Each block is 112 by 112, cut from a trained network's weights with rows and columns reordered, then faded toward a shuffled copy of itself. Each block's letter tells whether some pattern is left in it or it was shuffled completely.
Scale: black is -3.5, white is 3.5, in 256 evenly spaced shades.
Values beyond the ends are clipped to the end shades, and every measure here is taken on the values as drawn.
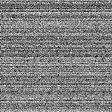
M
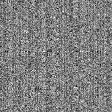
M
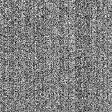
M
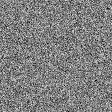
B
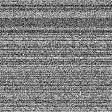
M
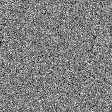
B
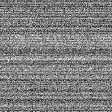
M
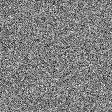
B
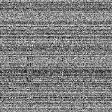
M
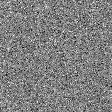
B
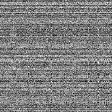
M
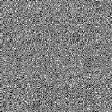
M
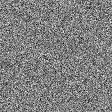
B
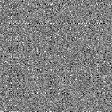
M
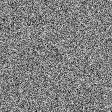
B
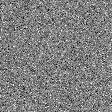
B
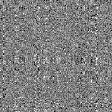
M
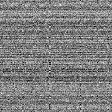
M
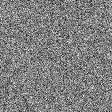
B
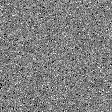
B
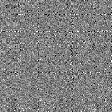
M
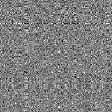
M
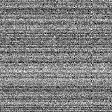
M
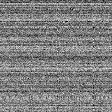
M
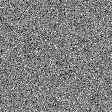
B
